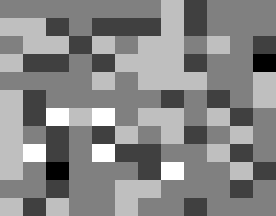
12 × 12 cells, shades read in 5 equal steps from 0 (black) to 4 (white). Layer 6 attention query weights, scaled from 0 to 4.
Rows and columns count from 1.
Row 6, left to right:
3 1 2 2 2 2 2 1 2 1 2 3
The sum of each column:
32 24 21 24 27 26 26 32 20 26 23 22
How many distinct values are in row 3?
3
